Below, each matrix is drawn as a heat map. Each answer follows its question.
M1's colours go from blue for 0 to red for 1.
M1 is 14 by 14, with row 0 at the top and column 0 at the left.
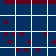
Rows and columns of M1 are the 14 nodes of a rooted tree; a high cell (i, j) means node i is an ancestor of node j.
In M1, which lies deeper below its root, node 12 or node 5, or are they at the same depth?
node 5
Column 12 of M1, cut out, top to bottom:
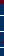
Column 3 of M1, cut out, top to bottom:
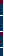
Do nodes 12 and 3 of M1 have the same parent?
no
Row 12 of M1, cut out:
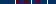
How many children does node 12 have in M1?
3
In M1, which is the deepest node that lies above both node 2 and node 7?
10
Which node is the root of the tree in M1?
0
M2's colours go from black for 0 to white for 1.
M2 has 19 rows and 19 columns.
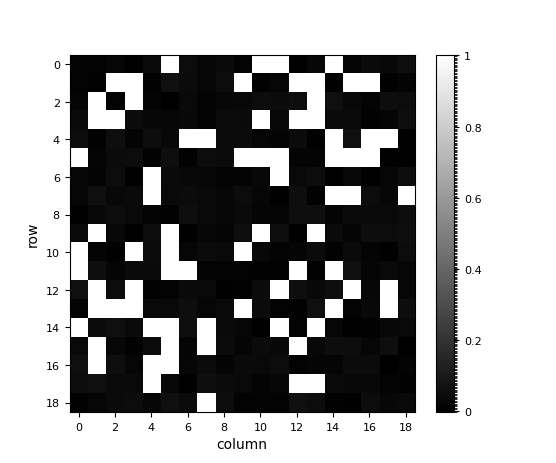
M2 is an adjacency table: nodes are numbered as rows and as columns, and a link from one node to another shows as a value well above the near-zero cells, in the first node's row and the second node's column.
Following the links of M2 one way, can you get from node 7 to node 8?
no
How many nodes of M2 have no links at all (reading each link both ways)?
1
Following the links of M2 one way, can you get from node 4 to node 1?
yes
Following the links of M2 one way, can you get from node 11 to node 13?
yes
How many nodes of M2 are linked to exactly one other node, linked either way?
1
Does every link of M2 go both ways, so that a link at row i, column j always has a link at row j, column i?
yes
